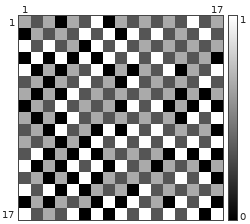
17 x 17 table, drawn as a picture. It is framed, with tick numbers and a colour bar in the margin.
On average the colour sits 50% of the way up the scale. The middle left is the ninth with the lowest average. No overall slope runs across the table. The field is checkered.
